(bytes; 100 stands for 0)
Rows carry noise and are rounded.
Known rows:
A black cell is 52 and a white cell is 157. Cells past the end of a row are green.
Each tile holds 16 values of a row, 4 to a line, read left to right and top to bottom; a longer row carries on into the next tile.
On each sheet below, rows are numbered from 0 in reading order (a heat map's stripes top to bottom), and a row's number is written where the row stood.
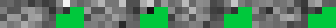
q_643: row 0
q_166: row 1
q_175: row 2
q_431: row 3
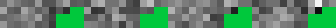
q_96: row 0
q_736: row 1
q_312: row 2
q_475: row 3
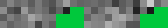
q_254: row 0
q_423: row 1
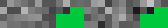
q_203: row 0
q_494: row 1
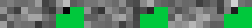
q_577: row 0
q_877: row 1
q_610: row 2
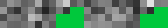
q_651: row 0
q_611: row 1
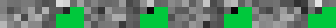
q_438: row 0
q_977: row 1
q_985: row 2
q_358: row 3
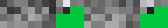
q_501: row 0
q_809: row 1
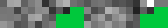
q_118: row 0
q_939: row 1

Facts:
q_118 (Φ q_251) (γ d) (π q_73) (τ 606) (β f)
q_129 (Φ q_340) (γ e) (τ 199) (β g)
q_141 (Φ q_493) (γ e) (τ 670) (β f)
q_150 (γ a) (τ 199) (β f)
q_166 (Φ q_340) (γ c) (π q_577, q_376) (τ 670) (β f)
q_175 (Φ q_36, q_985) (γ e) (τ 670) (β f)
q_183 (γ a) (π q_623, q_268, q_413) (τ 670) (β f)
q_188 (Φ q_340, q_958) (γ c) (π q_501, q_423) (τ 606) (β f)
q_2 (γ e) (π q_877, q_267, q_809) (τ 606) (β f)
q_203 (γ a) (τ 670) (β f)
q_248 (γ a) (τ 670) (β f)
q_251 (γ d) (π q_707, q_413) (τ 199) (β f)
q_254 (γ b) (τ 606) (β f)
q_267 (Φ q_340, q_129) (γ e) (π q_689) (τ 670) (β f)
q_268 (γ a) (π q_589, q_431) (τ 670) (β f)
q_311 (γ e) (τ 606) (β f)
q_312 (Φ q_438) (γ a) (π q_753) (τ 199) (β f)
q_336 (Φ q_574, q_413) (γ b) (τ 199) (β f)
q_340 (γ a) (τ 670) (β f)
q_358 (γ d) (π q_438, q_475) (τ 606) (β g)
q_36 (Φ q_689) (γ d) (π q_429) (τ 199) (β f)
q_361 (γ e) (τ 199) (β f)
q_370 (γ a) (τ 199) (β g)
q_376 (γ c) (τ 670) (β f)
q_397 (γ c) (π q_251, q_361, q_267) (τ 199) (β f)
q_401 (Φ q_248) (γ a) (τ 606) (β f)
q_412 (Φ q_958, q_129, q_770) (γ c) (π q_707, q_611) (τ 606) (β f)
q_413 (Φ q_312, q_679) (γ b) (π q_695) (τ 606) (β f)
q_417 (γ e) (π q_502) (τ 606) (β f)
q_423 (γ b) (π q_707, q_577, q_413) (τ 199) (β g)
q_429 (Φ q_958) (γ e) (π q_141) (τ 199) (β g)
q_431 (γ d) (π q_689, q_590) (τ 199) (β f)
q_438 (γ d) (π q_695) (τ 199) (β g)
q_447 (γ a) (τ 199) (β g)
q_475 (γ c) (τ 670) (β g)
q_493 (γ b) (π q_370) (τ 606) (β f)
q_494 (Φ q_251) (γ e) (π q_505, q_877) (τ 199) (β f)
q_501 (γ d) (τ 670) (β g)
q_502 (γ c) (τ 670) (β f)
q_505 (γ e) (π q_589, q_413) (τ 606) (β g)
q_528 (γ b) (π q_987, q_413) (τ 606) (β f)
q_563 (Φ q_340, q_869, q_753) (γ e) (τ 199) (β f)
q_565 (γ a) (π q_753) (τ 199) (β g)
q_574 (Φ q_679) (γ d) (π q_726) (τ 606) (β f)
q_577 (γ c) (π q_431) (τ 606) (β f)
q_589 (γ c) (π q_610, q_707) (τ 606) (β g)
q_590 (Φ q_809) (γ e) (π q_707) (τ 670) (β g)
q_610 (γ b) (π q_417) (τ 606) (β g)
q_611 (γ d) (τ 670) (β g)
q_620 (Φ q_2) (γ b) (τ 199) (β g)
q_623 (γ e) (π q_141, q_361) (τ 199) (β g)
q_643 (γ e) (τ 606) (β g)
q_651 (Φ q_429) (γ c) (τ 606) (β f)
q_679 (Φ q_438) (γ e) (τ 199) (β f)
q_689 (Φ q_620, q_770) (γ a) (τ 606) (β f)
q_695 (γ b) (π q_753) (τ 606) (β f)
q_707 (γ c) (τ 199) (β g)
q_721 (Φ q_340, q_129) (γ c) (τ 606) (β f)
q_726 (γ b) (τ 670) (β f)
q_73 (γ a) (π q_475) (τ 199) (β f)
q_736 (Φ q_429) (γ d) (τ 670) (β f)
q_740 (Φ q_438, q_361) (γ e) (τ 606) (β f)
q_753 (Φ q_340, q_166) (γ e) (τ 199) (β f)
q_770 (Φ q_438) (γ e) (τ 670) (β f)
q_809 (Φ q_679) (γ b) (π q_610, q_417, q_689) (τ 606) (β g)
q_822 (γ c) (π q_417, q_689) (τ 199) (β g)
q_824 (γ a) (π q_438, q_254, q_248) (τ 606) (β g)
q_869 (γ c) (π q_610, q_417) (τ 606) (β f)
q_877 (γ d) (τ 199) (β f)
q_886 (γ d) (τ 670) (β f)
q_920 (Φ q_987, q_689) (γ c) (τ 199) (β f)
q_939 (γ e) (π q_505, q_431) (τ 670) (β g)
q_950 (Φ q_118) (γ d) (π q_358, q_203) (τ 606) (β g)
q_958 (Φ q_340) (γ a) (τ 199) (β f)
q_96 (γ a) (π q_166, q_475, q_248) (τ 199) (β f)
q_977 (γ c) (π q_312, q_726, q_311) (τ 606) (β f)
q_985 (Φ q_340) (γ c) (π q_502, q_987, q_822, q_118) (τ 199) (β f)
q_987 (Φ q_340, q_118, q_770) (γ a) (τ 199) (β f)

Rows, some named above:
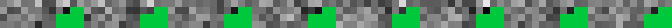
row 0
q_166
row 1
q_267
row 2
q_695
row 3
q_251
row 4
q_824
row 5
q_707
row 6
q_987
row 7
q_413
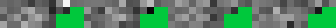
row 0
q_623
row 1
q_397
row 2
q_689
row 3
q_493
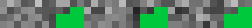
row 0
q_958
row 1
q_248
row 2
q_736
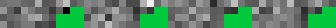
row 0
q_397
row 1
q_129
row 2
q_2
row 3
q_248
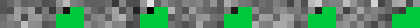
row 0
q_620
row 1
q_707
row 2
q_336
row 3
q_809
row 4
q_340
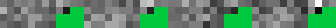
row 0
q_336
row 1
q_809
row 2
q_36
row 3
q_475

